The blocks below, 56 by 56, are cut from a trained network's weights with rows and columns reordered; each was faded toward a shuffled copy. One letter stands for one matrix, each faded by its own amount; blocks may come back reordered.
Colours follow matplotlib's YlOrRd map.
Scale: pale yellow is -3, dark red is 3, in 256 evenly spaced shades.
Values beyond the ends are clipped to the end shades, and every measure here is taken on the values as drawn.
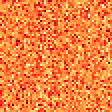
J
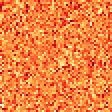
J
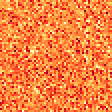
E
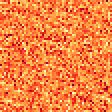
E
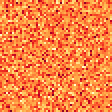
E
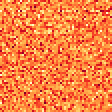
E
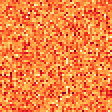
E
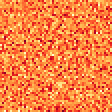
E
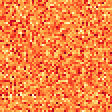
E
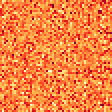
J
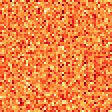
J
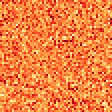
E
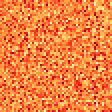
J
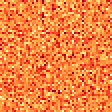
J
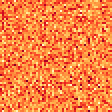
J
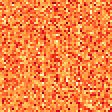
J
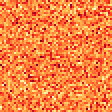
E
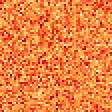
J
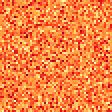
E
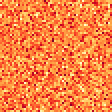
E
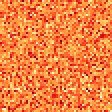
E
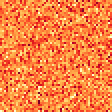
J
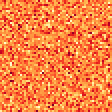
J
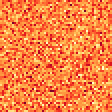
E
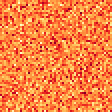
E
